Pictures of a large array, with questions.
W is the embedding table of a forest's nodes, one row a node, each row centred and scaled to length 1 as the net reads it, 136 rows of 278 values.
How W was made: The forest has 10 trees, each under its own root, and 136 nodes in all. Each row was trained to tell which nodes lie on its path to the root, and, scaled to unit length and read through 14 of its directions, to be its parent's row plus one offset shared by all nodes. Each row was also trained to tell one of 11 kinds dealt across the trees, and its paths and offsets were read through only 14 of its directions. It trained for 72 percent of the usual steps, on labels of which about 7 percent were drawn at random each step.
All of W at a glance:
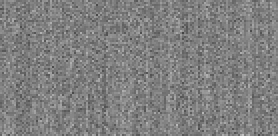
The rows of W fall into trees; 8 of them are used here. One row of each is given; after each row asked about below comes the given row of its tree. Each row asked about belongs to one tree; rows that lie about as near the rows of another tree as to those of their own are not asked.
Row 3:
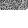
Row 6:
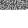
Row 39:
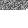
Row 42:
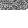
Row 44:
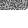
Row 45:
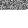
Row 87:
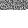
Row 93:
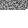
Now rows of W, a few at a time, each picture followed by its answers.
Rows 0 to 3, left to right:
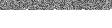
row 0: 3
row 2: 87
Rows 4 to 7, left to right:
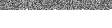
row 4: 44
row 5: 93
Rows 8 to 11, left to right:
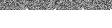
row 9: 3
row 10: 3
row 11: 87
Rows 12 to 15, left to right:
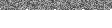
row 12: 42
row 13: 45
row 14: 3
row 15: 44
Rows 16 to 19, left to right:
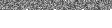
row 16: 39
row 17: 45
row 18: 42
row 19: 42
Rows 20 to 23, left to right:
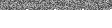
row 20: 45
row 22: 42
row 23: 3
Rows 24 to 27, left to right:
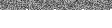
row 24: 6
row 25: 45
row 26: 42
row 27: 42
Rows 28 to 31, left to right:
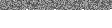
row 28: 39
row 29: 45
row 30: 45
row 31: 45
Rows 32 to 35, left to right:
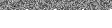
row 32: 42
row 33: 44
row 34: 3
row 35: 93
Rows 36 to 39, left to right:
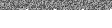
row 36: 44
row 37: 6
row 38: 6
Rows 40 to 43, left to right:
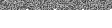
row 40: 3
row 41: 6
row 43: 3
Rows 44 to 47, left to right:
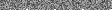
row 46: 93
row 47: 87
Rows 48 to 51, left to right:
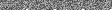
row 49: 45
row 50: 6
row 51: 3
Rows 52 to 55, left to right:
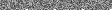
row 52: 44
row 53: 6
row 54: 87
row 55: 3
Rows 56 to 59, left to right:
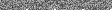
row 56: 39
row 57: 42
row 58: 45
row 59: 3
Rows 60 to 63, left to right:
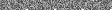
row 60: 44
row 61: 44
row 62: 6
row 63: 93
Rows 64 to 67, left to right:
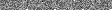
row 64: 44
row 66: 93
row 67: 93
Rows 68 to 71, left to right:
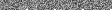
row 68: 42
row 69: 6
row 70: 93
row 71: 42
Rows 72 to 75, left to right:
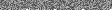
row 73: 87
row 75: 44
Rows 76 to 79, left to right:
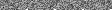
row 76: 42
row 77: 93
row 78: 3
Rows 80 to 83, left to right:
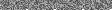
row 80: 87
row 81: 45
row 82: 42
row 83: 44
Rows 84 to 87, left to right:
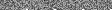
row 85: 93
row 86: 3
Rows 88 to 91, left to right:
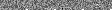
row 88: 6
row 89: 42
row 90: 93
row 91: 93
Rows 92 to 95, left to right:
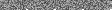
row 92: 87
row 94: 39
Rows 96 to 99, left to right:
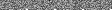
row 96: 44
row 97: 42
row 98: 93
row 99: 6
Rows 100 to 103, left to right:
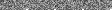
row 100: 3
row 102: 39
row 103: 3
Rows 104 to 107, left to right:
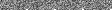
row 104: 93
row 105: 45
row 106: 3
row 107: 44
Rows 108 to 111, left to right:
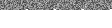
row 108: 45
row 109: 93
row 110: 93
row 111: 45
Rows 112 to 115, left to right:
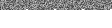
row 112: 45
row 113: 6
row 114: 6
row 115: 42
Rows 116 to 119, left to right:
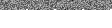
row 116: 39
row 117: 93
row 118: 3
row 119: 39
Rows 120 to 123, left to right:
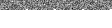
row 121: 6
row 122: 93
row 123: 42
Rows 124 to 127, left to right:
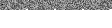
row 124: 44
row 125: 44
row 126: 6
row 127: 93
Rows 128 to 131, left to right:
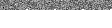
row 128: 42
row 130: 42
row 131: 39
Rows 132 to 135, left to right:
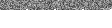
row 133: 93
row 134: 42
